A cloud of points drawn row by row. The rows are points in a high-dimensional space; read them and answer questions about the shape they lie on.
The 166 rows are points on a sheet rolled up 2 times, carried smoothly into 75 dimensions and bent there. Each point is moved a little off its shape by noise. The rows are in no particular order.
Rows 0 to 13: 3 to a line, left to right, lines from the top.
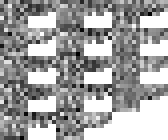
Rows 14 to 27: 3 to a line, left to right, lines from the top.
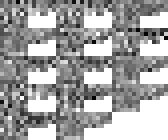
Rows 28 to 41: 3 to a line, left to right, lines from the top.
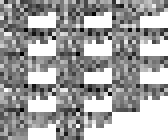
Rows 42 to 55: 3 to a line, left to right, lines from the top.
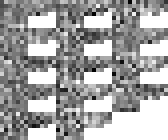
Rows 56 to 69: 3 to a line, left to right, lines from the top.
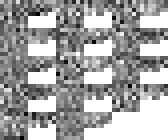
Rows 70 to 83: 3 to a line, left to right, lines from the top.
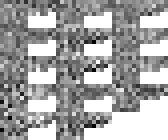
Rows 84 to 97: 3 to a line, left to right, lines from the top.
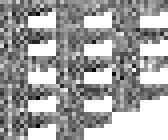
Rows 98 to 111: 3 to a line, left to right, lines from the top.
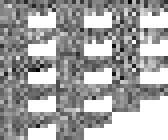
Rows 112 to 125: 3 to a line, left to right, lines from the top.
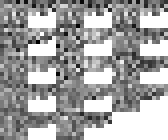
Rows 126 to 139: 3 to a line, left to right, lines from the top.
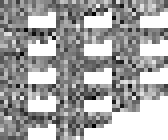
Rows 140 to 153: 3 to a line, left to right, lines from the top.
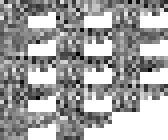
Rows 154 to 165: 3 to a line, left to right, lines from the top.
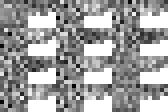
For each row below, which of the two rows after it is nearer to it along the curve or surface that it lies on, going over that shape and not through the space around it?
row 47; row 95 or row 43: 95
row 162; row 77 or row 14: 77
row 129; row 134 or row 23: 23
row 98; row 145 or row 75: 75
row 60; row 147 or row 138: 138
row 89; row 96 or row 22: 96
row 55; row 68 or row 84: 68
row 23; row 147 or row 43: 147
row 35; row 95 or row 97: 97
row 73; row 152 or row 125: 152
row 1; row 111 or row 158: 158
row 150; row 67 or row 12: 67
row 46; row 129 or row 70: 70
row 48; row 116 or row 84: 84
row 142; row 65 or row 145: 65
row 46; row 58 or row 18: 18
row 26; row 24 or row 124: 24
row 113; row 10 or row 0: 10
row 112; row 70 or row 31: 31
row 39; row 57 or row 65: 65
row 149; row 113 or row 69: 69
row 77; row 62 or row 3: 3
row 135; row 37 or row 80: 37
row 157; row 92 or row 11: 92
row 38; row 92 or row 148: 92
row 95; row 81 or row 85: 85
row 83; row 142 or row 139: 139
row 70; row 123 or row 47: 47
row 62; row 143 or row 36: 143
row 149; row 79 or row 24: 24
